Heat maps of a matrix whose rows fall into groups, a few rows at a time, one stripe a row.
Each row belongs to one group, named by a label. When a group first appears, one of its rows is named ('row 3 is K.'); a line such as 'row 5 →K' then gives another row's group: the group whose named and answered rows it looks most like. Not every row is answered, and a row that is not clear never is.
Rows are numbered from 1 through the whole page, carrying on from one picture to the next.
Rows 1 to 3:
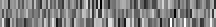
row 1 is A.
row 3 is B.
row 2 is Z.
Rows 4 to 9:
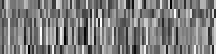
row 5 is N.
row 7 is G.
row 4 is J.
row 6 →G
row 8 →G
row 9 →Z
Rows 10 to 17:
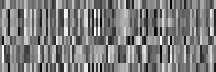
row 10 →J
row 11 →A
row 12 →A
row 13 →A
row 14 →J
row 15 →B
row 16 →B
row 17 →A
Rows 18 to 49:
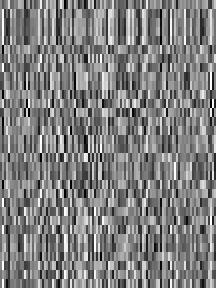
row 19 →B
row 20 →B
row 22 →B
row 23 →J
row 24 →G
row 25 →B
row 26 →Z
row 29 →N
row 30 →Z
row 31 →J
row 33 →G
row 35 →A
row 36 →N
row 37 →N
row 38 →J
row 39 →G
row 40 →B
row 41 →A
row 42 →Z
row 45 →A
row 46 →A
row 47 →B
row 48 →A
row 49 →B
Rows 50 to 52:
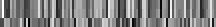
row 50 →B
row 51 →B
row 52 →Z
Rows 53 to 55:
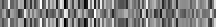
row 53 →G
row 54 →A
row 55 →G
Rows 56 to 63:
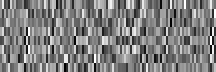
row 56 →B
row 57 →Z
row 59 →N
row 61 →N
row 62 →A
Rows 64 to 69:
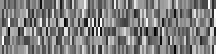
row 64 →A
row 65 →Z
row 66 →G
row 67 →A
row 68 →B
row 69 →Z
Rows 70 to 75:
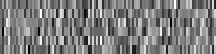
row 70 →N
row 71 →G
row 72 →J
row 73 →J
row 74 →G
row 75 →Z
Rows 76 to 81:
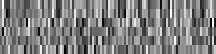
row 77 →B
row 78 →N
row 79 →J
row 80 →N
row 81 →G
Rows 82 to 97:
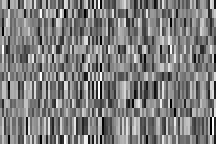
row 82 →A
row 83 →G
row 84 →J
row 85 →J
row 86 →A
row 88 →N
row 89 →A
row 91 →A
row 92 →A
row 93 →J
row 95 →N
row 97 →A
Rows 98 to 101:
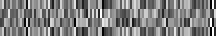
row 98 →N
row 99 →G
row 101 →N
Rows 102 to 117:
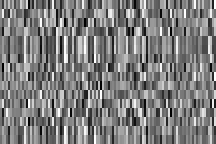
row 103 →B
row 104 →G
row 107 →A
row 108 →A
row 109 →J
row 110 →Z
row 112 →G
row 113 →N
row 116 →A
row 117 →A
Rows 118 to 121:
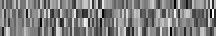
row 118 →Z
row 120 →A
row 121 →J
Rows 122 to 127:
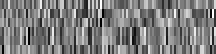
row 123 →N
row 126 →Z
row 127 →J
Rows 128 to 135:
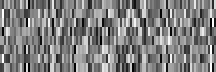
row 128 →Z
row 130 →N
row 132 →A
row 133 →Z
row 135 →Z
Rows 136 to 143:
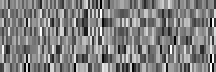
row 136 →A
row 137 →G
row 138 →N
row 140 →Z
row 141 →B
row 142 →N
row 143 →Z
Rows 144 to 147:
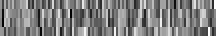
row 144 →Z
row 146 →J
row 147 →A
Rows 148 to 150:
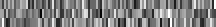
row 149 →A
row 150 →B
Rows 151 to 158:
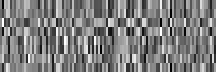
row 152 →J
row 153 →B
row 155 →A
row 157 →N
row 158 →J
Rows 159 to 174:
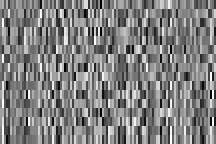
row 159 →A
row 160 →G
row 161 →B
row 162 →A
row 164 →J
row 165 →B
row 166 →G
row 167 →Z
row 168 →B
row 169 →N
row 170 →B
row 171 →A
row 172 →N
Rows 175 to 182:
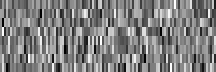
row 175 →N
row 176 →A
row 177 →J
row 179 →G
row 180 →G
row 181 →N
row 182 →B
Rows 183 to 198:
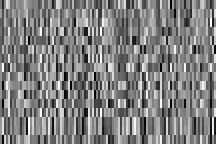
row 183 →J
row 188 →N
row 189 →G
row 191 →G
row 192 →J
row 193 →G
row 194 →J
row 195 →G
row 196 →N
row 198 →J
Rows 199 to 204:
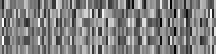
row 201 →B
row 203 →B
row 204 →Z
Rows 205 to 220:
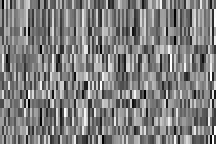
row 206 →Z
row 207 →Z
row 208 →Z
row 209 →Z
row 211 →B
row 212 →B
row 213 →Z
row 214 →G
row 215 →N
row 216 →Z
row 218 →A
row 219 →Z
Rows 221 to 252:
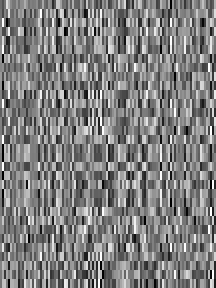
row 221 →J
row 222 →G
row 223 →B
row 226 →B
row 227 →J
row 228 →A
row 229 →Z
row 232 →B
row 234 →G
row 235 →Z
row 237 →J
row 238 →J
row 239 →B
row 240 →J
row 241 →N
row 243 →J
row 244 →Z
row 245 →N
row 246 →A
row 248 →B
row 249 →G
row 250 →A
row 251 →N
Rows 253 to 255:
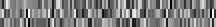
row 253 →J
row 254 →N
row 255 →Z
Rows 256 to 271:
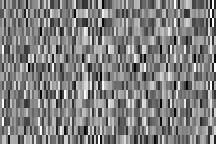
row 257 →Z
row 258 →N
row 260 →Z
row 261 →B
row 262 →N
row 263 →Z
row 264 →A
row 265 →Z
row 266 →A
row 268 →Z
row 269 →B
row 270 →G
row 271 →A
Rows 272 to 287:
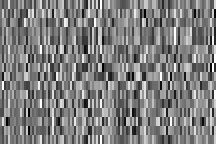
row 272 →G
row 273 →N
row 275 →N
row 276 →N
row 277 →G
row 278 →Z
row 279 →N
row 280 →J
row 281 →B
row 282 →Z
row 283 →G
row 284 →Z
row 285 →B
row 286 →Z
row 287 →G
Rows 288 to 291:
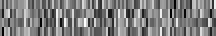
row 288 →Z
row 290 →A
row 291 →J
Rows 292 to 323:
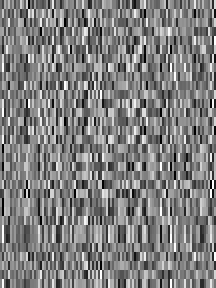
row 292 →Z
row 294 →G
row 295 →A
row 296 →Z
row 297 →J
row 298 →N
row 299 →B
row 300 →N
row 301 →A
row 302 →G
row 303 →N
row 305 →G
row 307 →B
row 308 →J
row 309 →Z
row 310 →J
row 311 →Z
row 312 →N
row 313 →Z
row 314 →J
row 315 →J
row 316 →A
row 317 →B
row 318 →B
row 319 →N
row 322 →G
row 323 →B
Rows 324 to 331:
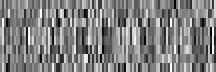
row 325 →G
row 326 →B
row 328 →N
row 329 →N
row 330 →A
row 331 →B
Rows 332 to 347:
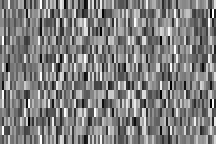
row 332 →G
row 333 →N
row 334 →A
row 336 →B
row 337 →N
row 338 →A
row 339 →B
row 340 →G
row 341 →J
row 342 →B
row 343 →N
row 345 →Z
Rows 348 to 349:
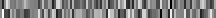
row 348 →J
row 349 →B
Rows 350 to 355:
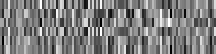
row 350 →G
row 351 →J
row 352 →A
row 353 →G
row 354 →J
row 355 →J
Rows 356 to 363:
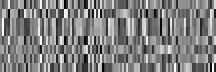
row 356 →G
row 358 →B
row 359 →B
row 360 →G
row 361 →A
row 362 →G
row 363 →N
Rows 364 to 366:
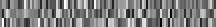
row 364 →A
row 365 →J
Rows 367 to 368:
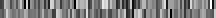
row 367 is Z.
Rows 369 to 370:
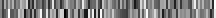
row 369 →Z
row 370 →G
